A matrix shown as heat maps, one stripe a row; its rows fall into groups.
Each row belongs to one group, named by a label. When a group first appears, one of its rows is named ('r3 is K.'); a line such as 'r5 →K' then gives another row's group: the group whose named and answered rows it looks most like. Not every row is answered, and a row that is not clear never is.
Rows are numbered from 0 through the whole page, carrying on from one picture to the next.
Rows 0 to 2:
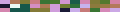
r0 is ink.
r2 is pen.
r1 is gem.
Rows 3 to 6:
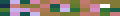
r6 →gem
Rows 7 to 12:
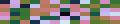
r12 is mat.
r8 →gem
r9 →pen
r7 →gem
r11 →ink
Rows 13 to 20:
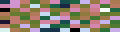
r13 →gem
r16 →mat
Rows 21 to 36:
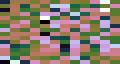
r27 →gem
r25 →mat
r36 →gem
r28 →ink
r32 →pen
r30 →mat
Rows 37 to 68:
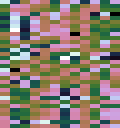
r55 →ink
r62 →pen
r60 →pen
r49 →gem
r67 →mat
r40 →gem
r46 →gem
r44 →gem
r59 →pen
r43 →gem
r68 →pen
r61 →ink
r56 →gem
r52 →ink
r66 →pen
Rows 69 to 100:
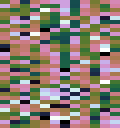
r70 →ink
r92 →mat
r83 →pen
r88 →pen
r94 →gem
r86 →pen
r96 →ink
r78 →mat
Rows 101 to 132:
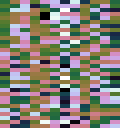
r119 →gem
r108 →gem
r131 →mat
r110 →gem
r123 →pen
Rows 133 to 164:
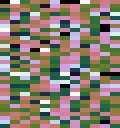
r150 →ink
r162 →ink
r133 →gem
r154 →pen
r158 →mat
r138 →pen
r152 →mat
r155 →pen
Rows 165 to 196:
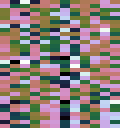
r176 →ink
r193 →pen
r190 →pen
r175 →mat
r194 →pen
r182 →pen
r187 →ink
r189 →ink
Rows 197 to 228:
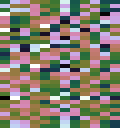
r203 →mat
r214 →ink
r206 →pen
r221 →gem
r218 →ink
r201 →pen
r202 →pen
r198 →ink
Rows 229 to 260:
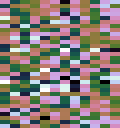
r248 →pen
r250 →mat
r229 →pen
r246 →mat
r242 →ink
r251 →mat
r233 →ink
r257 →gem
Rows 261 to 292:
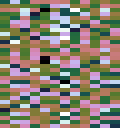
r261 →gem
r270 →mat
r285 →gem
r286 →ink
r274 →gem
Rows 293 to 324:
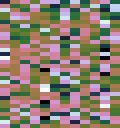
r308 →ink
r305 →ink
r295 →ink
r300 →mat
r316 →pen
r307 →ink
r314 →mat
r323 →ink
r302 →pen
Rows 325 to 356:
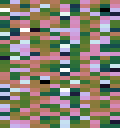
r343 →pen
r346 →ink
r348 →ink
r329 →pen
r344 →mat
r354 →ink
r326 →mat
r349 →gem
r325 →gem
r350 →mat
